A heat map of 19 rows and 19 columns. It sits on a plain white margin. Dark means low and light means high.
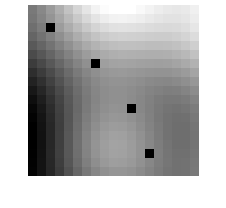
Stripes: none. Ninth with the lowest average: bottom left. Roughest part: top left. Slope: up to the top right. Lone odd cells: 4, each lower than its neighbours.
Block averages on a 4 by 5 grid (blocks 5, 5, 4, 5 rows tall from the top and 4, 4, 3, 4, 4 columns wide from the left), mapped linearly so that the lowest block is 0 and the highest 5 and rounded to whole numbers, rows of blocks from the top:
2 4 5 5 5 | 1 2 3 3 3 | 0 2 3 2 2 | 0 2 3 3 2
